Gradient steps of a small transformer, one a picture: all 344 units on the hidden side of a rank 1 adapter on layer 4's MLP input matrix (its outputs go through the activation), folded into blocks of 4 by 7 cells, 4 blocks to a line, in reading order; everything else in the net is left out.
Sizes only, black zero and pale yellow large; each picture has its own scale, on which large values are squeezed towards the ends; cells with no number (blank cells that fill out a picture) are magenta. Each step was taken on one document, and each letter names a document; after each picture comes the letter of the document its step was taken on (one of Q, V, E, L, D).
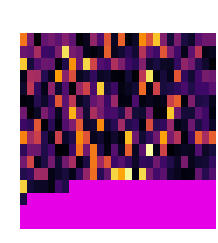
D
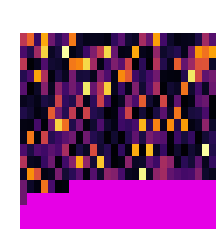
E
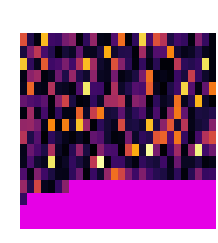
D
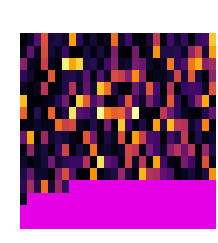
E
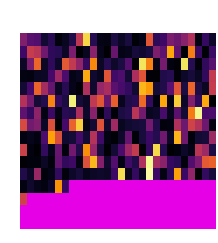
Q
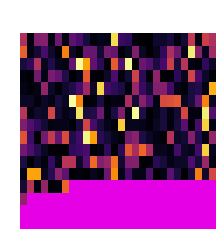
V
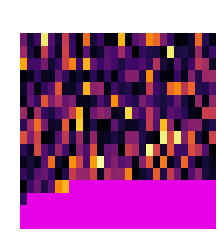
D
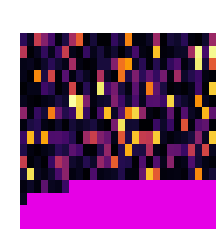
V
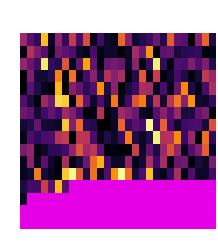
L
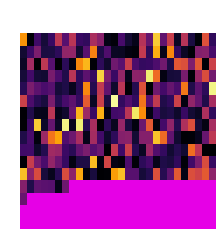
L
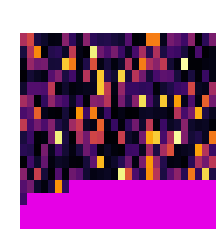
Q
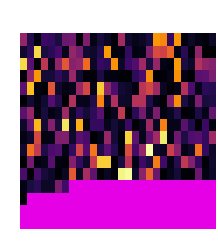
D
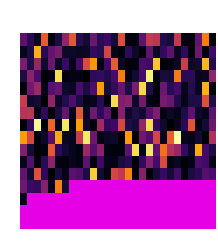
L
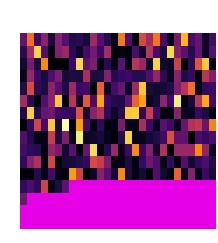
L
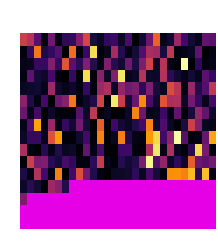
Q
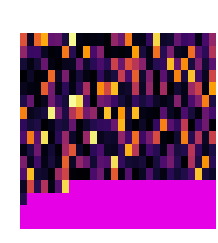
V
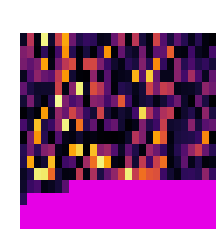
D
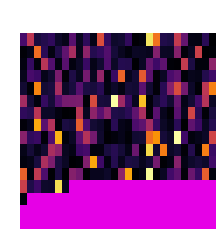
L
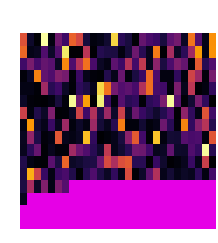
V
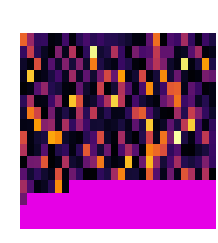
Q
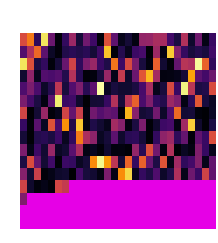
D
